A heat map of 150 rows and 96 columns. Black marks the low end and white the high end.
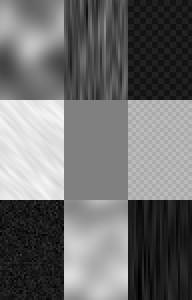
The table splits into 3 rows of 3 panels. Panel 1,1: middling, smooth, strong in contrast. Panel 1,2: low, streaked downward. Panel 1,3: very low, checkered, faint in contrast. Panel 2,1: very high, slanting down to the right, faint in contrast. Panel 2,2: middling, flat. Panel 2,3: high, checkered, faint in contrast. Panel 3,1: very low, fine-grained, faint in contrast. Panel 3,2: high, smooth. Panel 3,3: very low, streaked downward, faint in contrast.
